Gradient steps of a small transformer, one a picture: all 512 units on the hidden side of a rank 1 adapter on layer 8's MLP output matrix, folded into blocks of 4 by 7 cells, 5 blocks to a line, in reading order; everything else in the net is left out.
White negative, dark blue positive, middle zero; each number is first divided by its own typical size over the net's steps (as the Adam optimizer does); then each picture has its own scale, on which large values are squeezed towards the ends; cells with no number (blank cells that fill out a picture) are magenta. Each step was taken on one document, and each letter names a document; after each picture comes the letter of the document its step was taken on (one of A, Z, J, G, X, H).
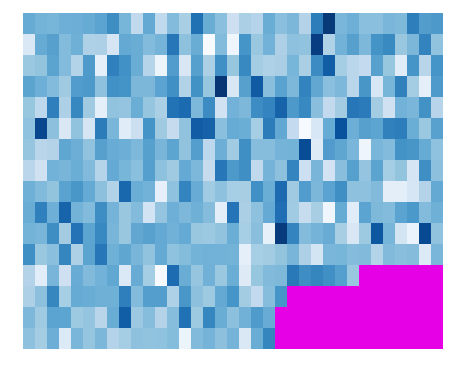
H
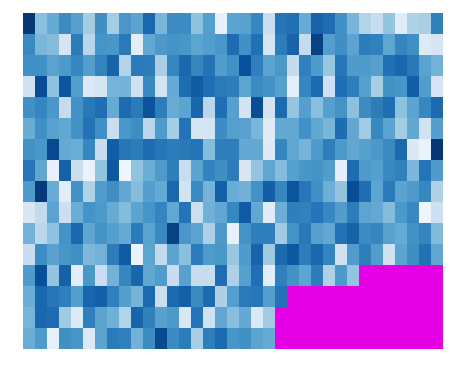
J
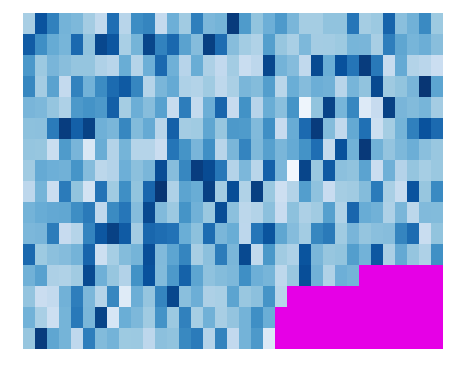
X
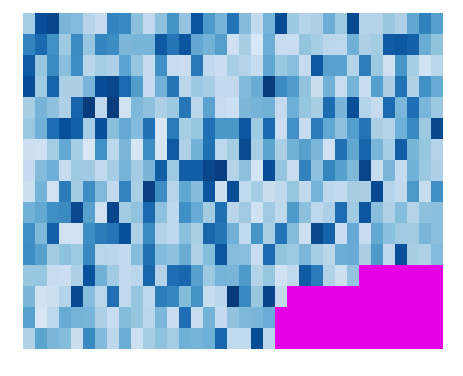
X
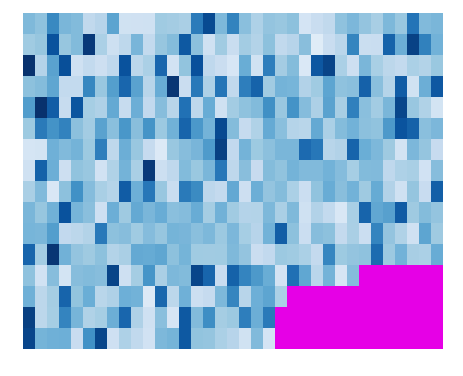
H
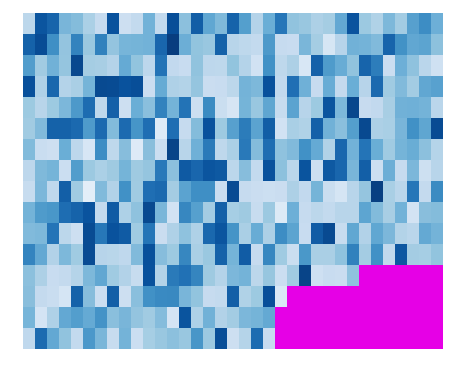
X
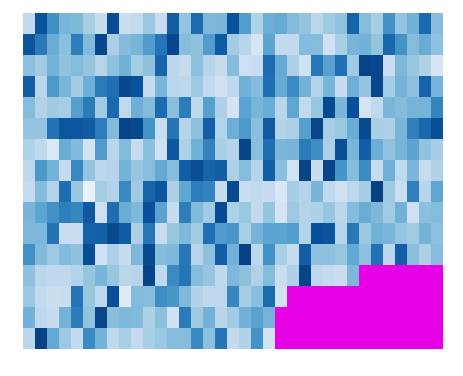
X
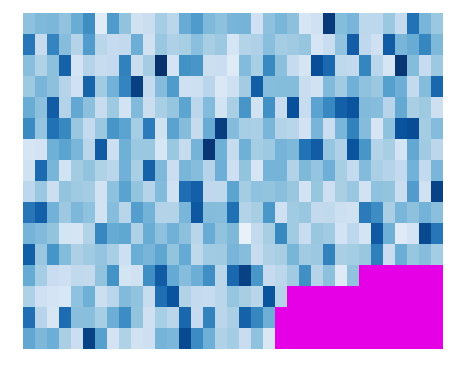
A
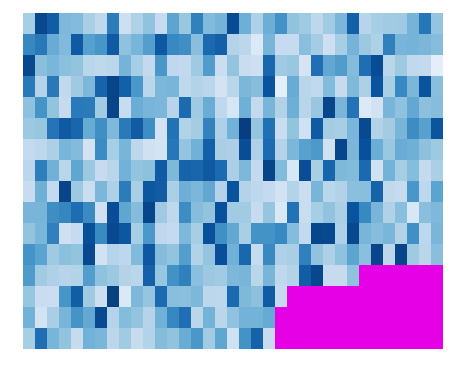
X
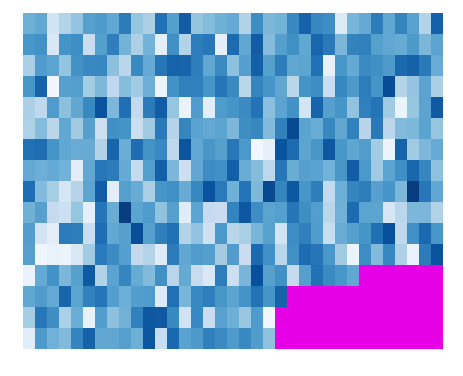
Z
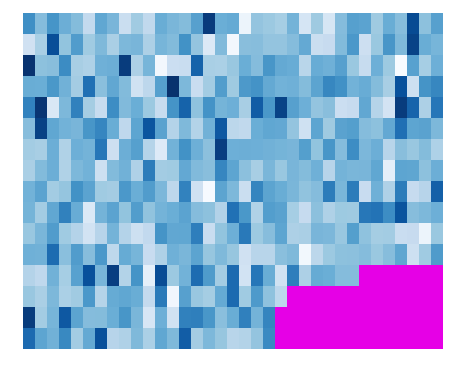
H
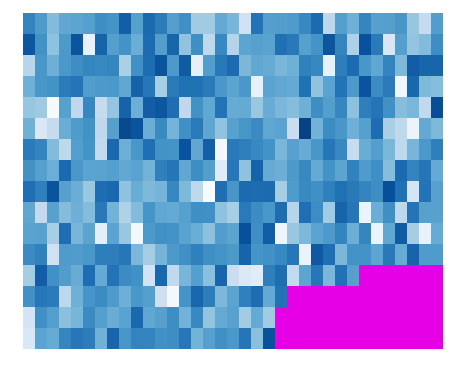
H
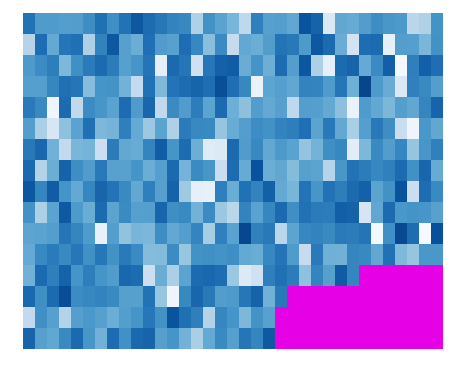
H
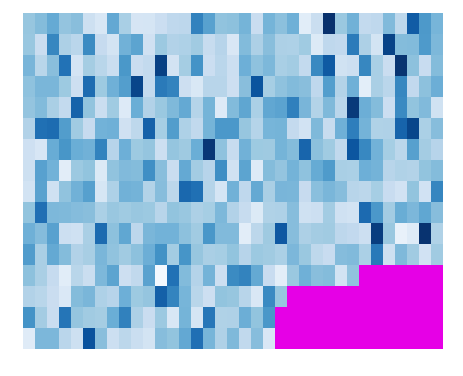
A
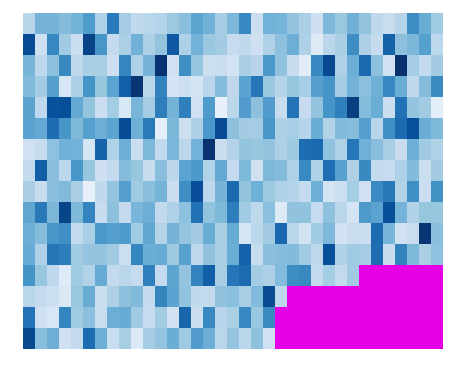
A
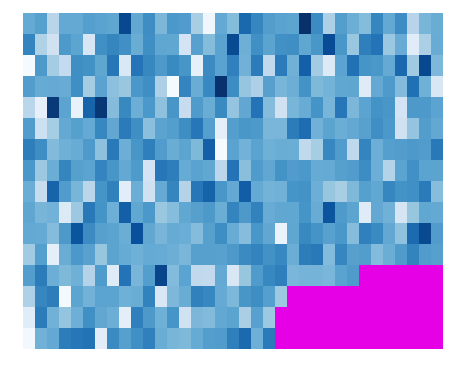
H
